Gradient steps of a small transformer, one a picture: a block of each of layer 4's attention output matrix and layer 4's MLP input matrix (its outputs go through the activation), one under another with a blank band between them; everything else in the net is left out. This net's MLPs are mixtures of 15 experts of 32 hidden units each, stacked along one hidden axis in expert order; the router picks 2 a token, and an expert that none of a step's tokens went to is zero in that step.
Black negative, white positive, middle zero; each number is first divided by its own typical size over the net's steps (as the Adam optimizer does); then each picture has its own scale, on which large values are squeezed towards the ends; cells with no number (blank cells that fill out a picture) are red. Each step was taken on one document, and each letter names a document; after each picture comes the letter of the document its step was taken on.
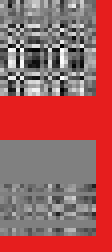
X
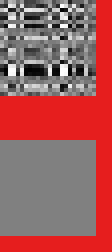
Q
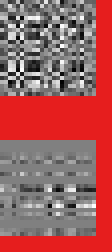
X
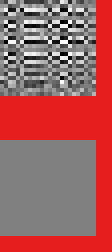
Q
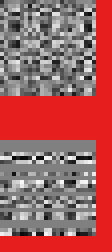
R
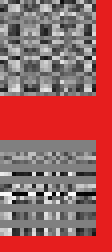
R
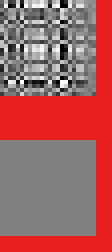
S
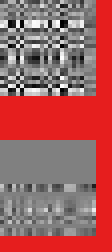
X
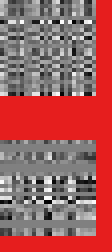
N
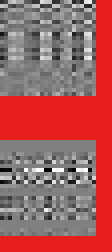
N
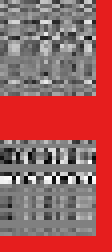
N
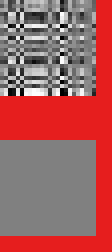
X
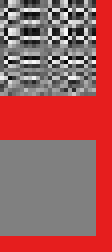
Q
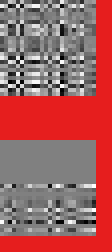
X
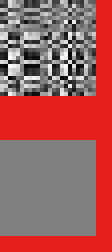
Q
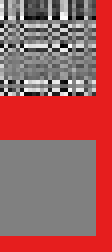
S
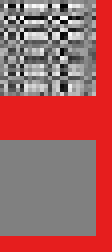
S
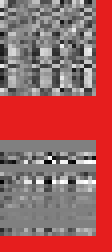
N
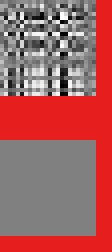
S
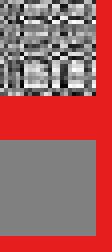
S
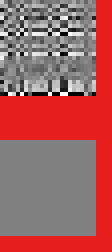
S
